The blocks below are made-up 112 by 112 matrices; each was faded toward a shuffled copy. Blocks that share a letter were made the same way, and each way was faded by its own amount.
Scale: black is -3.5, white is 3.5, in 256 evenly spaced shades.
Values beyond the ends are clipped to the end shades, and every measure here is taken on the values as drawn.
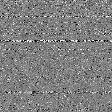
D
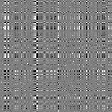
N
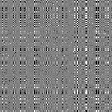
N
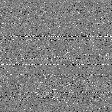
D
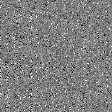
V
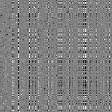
N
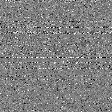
D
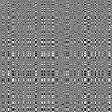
N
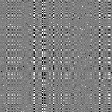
N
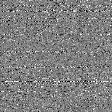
D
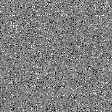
V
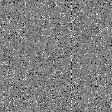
V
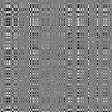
N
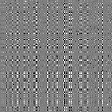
N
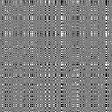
N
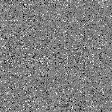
V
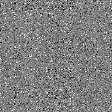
V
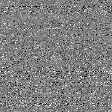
D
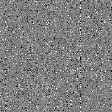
V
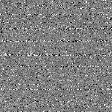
D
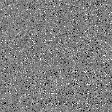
V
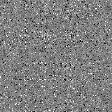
V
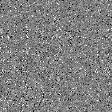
V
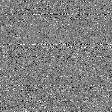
D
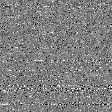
D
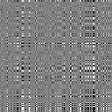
N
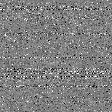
D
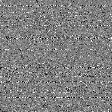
D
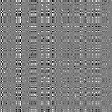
N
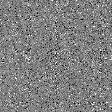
V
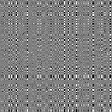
N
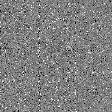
V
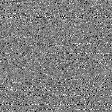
D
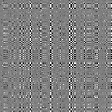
N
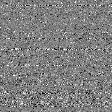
D
